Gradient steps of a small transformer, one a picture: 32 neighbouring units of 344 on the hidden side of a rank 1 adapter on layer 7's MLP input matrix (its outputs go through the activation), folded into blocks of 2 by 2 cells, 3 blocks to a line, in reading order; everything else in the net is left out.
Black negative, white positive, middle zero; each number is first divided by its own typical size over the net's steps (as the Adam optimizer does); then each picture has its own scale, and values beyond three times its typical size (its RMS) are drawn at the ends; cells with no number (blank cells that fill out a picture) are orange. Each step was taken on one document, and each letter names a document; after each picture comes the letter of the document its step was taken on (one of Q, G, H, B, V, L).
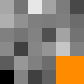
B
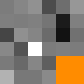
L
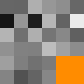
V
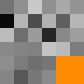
V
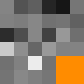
L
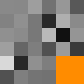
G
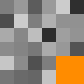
V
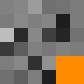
L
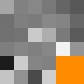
B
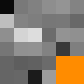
B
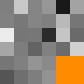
L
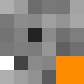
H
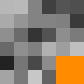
B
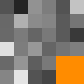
H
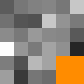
H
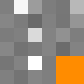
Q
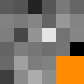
G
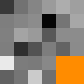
B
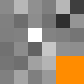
Q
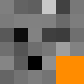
L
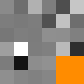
H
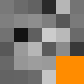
L
